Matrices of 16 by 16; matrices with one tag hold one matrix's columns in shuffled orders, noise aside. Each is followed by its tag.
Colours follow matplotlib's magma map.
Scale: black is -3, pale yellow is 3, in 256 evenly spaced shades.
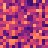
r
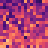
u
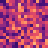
r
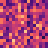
r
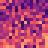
u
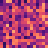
r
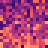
u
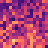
u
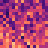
u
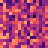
r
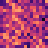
r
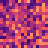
r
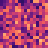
r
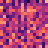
r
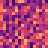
r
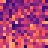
u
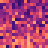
u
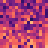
u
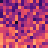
u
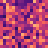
r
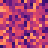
r
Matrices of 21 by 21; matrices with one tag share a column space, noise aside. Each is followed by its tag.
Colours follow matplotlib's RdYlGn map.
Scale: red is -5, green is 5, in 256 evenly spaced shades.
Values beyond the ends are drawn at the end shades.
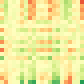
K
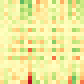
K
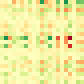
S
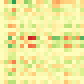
S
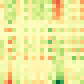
K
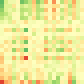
K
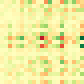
S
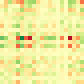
S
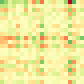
S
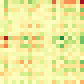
S
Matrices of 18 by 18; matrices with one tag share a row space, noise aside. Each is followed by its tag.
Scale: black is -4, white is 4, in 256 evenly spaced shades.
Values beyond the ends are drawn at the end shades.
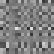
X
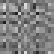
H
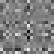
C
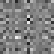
C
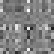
C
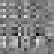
H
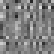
X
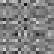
H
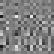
X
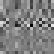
X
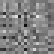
H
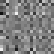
X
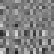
X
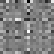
C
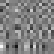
X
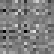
H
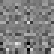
C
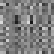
X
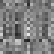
C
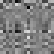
C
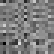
H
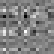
H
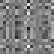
C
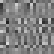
X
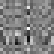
C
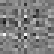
H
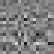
H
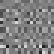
X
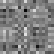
H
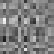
H
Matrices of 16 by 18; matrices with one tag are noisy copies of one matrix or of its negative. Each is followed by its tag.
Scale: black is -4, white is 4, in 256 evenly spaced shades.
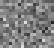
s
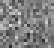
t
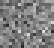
s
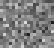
s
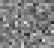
s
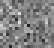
t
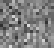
t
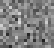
t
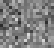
t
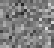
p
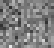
t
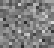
s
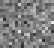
s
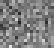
t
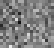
t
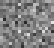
s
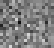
t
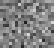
s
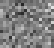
p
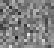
t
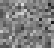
p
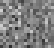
t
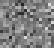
p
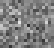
t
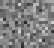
s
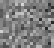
p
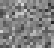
p
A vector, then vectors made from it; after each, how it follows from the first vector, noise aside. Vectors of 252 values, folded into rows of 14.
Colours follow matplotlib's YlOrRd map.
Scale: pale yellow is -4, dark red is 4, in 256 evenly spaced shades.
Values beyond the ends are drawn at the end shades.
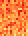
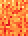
reversed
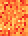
wrapped around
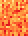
reversed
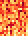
scaled up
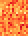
wrapped around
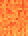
shrunk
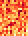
scaled up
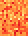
wrapped around
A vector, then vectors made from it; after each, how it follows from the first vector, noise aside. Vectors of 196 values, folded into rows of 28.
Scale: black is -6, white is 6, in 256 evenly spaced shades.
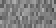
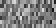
scaled up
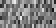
scaled up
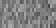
wrapped around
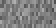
copied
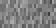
wrapped around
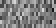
scaled up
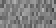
copied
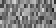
scaled up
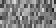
scaled up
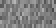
copied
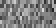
scaled up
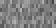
wrapped around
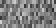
scaled up
